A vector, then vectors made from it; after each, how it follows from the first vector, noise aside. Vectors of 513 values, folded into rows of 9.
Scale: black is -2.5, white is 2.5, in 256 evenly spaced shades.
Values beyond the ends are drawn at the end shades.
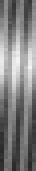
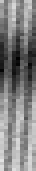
negated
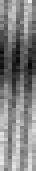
negated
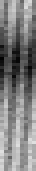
negated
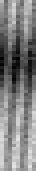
negated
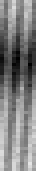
negated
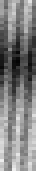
negated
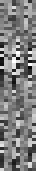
sign-scrambled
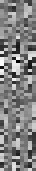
sign-scrambled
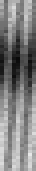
negated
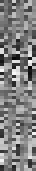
sign-scrambled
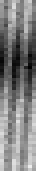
negated
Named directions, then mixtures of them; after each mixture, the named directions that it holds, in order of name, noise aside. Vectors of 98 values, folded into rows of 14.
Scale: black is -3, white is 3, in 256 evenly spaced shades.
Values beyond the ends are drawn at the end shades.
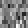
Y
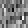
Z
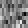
Y, Z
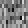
Z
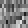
Y, Z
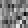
Y, Z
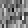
Z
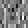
Y, Z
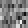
Y, Z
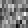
Y, Z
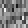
Z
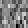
Y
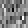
Z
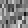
Y, Z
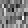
Z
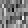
Z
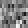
Y, Z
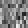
Y
